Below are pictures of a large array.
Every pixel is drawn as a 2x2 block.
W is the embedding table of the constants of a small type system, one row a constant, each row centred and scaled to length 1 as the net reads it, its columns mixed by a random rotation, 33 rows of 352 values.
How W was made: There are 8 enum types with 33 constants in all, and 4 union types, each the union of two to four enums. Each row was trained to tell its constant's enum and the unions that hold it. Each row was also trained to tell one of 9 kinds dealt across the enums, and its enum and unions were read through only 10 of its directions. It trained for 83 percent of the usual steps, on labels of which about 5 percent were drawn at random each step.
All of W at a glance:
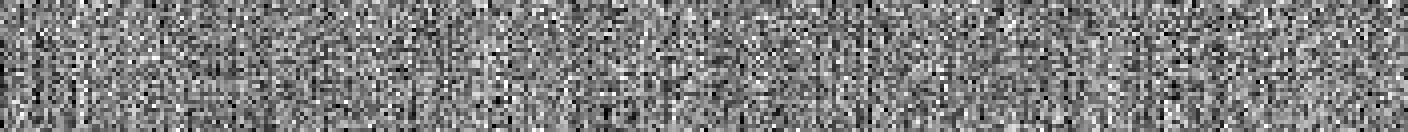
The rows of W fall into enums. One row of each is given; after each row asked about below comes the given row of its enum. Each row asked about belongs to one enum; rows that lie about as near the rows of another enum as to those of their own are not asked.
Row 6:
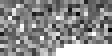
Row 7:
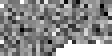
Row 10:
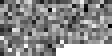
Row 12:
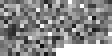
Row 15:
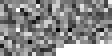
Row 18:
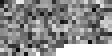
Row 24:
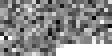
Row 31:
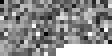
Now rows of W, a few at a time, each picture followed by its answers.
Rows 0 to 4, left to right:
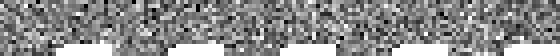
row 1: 10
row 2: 31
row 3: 31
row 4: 24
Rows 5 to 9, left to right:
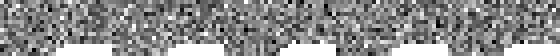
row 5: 6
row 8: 6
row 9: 7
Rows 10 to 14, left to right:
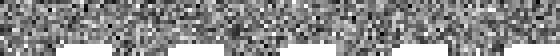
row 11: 10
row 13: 31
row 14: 24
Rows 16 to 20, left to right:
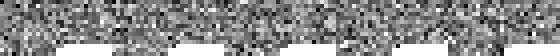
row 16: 10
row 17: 12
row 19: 12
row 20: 24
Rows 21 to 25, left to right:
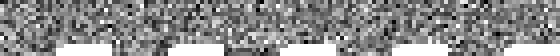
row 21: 24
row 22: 24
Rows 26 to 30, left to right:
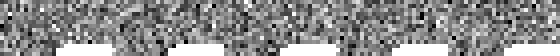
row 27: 7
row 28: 7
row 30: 10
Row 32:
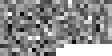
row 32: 7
